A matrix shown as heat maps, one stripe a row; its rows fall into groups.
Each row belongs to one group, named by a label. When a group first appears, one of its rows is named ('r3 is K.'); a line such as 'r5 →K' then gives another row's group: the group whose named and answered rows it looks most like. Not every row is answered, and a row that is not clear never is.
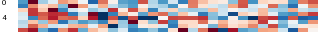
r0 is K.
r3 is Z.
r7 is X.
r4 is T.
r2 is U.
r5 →U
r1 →K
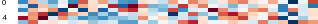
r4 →Z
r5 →K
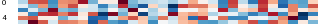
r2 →U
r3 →T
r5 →K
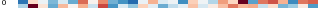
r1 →K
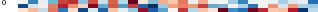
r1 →T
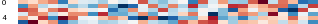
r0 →U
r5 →U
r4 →X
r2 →Z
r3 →K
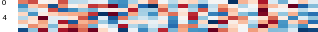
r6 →X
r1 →T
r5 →Z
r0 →Z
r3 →T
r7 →T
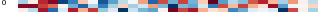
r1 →Z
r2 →T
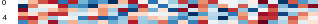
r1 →K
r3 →Z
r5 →U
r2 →X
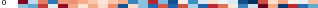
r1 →T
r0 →X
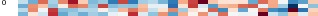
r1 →K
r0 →X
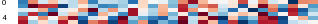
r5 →X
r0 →K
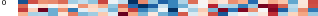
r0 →K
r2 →Z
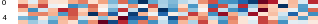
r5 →X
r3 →K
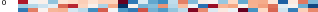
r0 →X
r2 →K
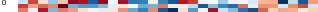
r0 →X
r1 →Z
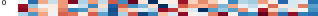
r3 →T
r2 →Z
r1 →X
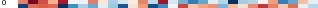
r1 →U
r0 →Z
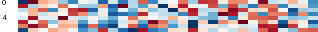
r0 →U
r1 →X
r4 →Z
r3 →K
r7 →K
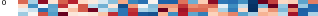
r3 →T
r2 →T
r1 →T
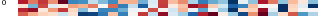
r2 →Z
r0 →Z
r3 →U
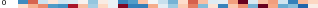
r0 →K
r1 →X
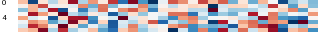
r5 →K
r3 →Z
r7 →Z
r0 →T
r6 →Z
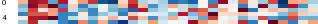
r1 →U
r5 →K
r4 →U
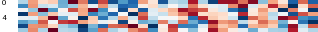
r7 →U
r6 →U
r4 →U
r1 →K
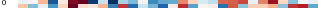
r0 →K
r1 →X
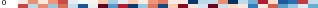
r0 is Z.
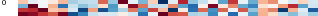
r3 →Z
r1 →U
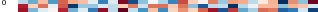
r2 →X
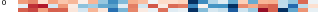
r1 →Z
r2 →Z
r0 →Z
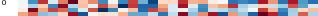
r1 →T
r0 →T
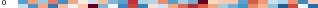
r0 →U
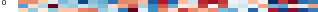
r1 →U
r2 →T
